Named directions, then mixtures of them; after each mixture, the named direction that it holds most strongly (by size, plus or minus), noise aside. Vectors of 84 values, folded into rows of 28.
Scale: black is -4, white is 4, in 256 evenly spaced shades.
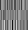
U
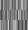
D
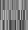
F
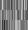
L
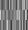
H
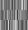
D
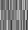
H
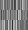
U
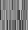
F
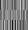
U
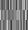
H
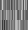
L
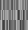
F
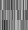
L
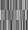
H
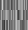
L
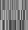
F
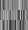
F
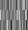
H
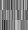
L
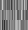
L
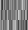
D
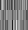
U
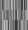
L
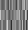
H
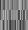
F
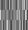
H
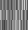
L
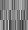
F
